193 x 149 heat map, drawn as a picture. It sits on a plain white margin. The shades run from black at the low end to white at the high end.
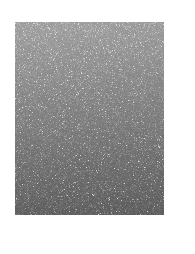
Slope: up to the top. Grain: fine. Odd rows or columns: none. Stripes: none.
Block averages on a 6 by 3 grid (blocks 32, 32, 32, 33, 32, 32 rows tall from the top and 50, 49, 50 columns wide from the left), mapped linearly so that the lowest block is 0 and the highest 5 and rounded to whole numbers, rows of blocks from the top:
555 | 444 | 333 | 222 | 111 | 000
